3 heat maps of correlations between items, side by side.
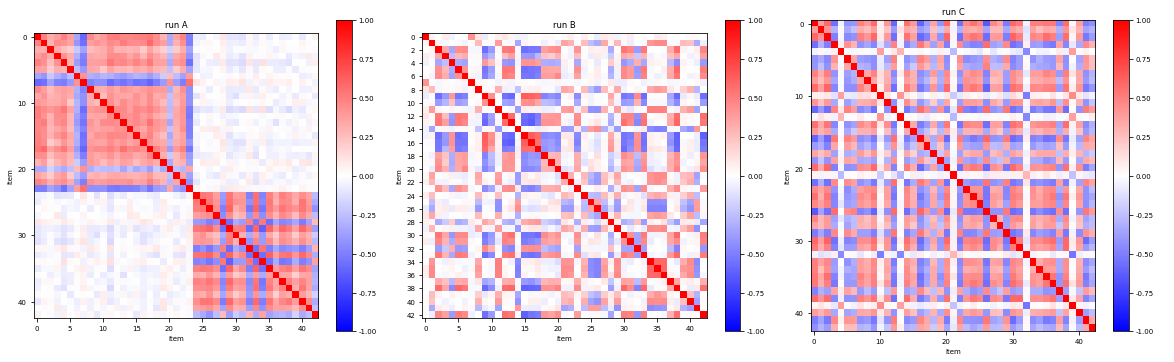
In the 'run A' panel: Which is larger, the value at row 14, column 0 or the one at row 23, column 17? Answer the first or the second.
the first
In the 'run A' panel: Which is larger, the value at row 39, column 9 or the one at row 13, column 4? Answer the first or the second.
the second
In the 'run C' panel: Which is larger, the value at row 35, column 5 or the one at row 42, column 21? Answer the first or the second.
the second
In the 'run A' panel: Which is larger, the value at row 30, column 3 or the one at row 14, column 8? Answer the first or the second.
the second
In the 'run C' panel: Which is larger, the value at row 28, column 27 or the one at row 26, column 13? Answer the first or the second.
the first
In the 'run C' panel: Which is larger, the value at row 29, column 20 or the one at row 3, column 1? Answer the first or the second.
the second
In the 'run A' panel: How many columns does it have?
43
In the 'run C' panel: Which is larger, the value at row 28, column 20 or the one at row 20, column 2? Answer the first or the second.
the second
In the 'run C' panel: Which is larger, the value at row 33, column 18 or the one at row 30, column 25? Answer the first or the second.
the second
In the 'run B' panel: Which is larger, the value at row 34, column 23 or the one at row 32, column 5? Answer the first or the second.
the first
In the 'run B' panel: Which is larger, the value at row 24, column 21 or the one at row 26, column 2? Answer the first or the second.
the first
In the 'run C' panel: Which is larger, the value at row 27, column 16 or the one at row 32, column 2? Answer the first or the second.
the second
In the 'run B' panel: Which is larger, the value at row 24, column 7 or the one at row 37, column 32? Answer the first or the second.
the first
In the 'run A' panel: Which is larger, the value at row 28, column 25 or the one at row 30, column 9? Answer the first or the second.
the second
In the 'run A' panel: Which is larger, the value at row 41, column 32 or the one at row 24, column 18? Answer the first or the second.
the second
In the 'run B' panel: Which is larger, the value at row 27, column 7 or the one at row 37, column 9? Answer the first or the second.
the first
